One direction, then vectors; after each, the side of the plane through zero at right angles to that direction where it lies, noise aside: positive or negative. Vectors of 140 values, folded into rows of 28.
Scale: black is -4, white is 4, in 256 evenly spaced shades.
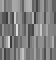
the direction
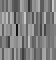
negative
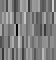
negative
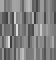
positive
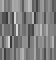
positive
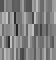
negative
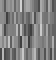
positive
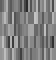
negative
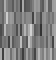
negative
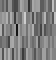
negative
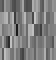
negative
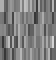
positive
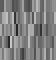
negative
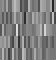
positive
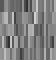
negative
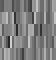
negative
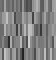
negative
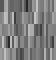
negative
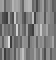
positive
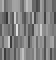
positive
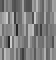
negative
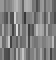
positive
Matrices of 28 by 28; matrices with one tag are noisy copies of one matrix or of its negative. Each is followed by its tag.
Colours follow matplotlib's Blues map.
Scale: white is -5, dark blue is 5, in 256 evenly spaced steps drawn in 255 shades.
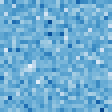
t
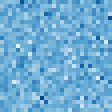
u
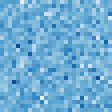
u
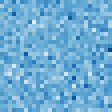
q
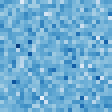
u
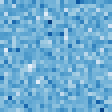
t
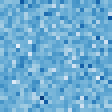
u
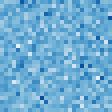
u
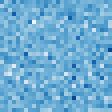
q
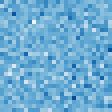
q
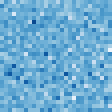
q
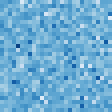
u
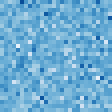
u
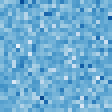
u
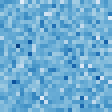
u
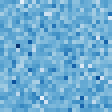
u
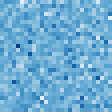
u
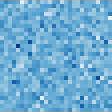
u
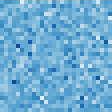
u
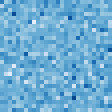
q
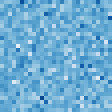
u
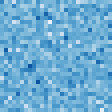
t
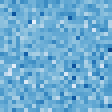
q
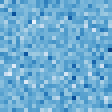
q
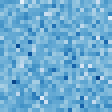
u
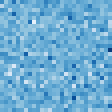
q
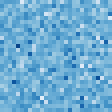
u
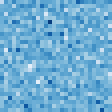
t
